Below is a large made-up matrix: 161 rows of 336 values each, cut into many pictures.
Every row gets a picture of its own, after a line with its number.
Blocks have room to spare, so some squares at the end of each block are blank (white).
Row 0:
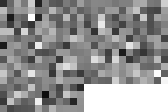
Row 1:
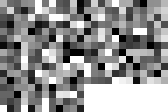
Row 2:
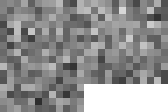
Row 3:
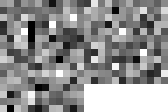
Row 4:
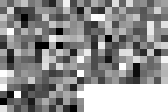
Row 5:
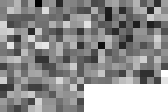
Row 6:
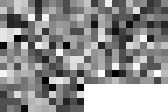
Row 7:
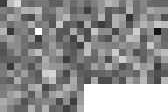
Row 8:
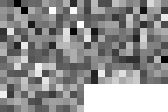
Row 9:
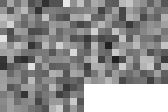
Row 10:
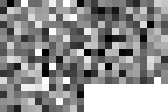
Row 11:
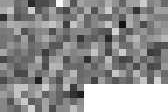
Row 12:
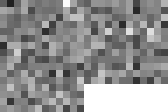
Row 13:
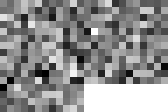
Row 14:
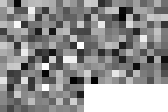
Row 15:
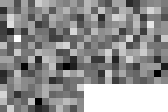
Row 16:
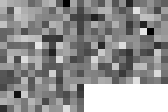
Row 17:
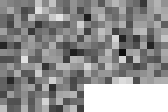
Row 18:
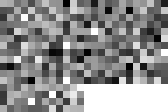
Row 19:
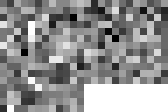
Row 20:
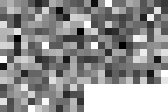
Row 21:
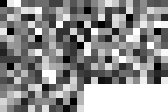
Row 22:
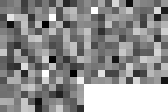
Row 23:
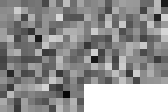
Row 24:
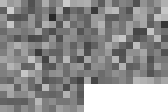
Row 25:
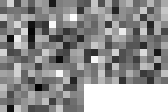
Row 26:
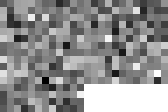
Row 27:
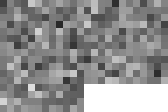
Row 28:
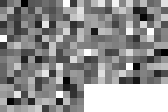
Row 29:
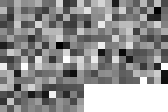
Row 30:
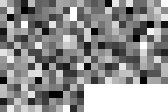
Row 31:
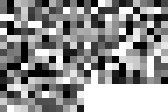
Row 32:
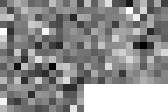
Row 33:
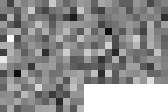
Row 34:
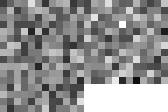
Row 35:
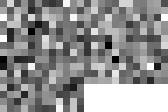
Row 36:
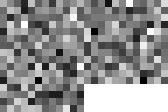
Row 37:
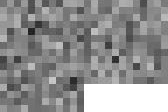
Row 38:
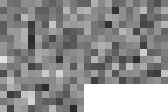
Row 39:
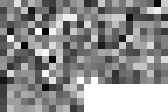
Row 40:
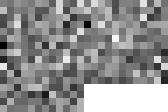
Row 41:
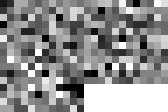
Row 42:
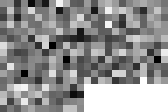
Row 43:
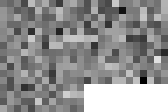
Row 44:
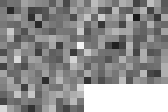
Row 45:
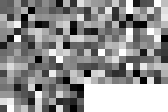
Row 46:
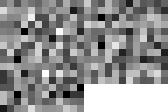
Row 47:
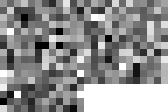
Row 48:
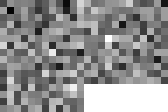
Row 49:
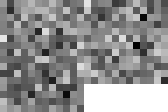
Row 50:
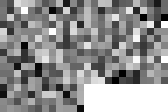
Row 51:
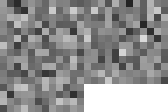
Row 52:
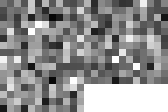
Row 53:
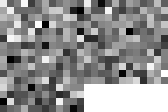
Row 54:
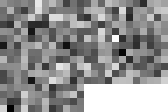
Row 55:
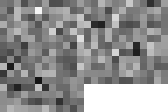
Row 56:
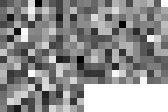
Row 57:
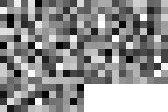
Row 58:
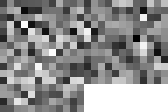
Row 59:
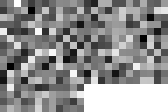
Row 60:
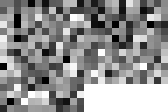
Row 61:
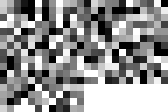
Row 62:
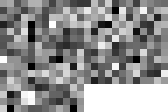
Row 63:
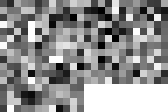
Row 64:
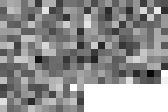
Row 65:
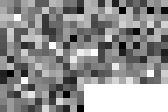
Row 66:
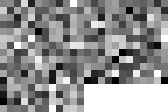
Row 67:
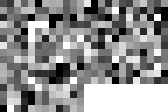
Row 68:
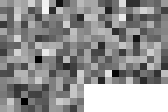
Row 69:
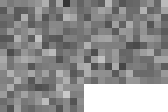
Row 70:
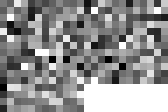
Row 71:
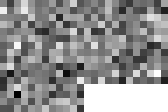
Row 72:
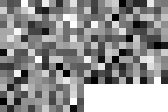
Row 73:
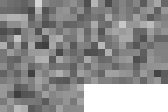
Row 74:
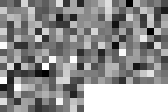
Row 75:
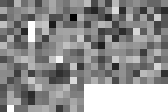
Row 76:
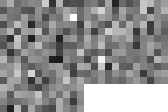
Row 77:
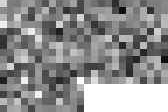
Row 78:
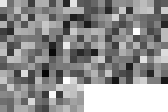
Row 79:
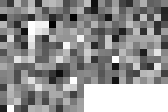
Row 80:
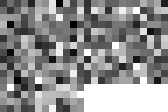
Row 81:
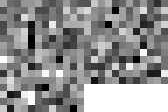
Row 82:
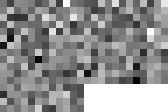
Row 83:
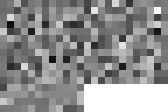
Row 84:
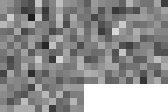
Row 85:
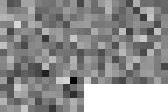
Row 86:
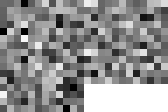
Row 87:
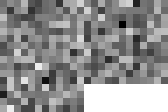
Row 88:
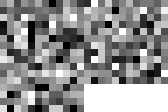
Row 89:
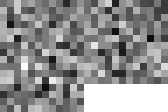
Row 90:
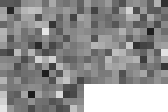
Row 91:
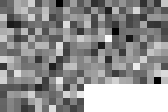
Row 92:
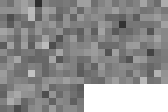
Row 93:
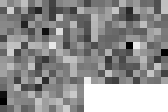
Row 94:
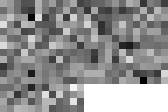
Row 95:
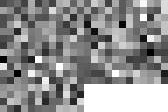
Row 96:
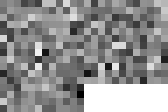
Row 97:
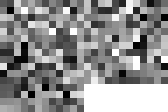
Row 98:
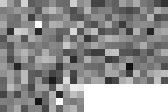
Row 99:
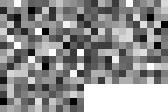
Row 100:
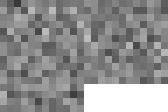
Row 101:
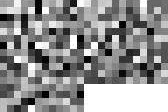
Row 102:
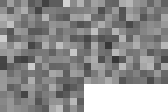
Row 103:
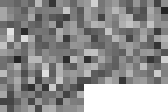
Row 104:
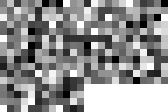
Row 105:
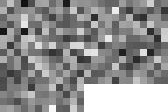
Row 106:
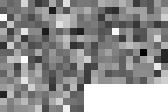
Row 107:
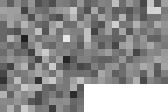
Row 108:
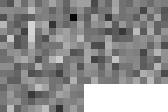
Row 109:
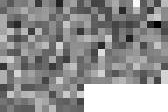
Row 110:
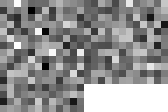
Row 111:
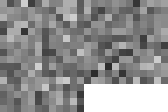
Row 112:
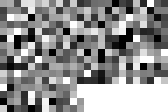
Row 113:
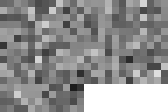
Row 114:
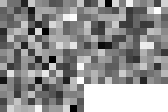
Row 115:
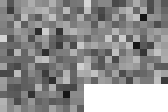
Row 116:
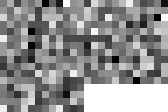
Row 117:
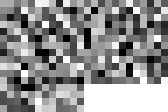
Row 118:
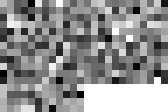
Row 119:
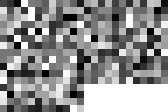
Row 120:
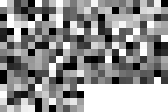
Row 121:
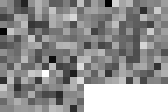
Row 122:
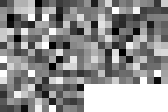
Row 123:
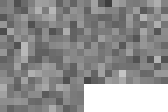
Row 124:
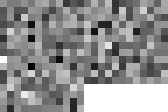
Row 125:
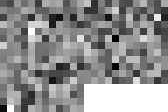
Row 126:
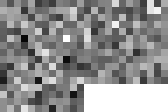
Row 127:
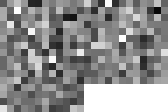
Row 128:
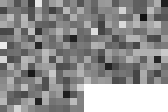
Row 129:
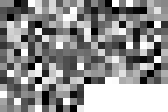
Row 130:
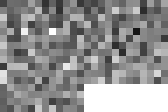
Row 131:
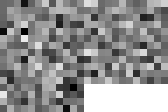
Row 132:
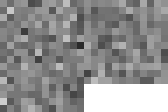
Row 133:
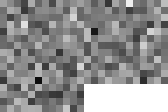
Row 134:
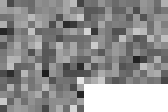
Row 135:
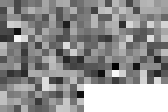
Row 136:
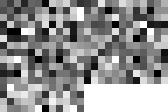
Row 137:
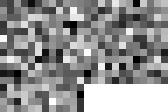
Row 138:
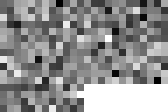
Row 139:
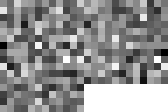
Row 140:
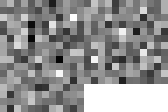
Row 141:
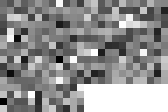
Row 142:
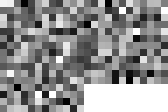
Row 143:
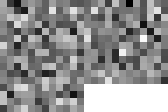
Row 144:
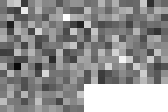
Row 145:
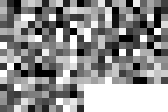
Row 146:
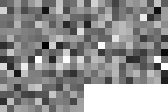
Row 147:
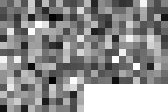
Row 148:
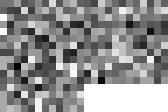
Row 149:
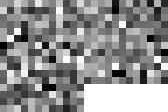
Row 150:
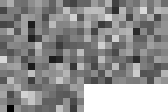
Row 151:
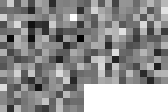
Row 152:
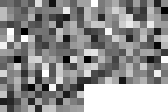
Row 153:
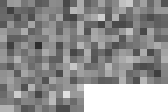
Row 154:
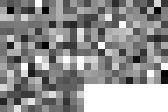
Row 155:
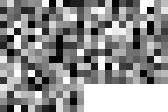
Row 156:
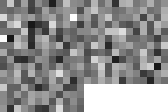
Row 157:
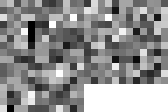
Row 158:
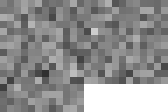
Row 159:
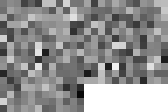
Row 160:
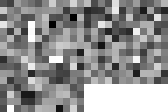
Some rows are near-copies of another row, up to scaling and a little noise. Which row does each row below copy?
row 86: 131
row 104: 116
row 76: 155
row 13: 158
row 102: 9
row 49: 115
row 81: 38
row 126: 107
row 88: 3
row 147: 52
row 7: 21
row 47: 4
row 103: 152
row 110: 99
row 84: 61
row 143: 51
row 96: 159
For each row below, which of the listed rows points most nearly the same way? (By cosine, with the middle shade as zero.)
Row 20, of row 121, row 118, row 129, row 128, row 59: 128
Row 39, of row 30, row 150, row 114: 114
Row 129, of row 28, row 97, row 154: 28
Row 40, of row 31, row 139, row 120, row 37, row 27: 139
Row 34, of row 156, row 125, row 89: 156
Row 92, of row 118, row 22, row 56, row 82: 56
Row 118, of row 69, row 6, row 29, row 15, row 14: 15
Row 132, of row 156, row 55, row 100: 156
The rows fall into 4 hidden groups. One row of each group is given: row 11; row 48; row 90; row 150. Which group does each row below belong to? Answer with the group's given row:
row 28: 48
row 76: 150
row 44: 48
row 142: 48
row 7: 90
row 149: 11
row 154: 11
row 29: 11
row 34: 48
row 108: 150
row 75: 150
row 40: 11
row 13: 90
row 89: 11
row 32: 90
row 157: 150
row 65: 48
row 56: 11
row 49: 90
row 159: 48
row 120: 11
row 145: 90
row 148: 90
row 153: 48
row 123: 90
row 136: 48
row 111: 48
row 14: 90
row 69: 150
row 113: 11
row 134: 48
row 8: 90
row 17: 150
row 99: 90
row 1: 150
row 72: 48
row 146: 11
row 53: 48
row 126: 90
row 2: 11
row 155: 150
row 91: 11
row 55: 90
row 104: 150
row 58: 90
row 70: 90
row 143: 90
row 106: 48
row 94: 11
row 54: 150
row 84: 11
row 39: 90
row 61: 11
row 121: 90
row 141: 48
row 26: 11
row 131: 48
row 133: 90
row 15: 11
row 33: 150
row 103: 48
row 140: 150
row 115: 90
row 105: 48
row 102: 150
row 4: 48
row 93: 90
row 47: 48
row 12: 48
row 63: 150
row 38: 150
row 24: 90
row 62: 150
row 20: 11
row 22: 90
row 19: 150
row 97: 90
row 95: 11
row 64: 11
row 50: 90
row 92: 11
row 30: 90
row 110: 90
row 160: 150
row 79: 150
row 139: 11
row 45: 48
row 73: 11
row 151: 150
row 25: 150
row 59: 90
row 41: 48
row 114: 90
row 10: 48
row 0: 11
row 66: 48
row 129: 90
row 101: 11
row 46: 48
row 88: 150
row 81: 150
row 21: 90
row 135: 11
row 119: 90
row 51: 90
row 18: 48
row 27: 48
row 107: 90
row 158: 90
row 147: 150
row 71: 48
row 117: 90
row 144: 90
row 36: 90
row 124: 150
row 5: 11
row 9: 150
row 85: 90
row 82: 48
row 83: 90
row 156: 150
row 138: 11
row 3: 150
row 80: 90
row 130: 11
